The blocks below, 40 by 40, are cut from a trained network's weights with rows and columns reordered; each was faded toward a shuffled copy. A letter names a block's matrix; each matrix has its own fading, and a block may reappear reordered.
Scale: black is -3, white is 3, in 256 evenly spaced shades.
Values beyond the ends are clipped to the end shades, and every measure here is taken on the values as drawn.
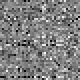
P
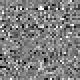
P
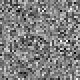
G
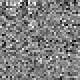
P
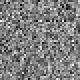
G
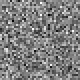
G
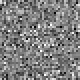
P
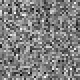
G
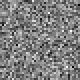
G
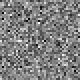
G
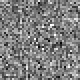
G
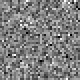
G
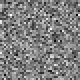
G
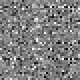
P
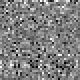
P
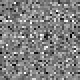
P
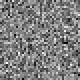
G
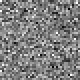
G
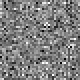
P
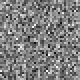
G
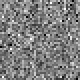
G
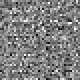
P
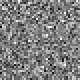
G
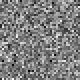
G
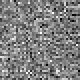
P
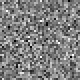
G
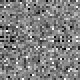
P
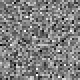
G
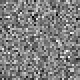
G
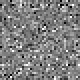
P
